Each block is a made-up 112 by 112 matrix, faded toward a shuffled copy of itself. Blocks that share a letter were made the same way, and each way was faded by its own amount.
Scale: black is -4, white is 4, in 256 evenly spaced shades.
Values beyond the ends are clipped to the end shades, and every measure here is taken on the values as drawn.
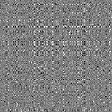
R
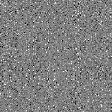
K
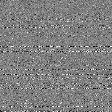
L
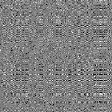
R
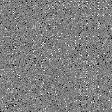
K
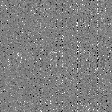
K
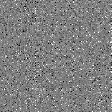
K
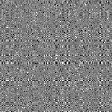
R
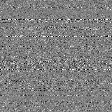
L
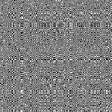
R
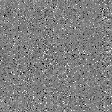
K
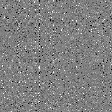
K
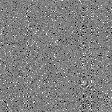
K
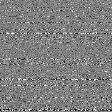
L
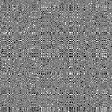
R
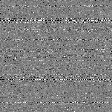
L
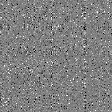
K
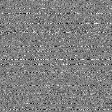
L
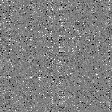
K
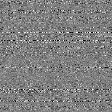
L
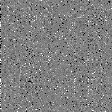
K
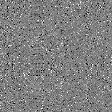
K
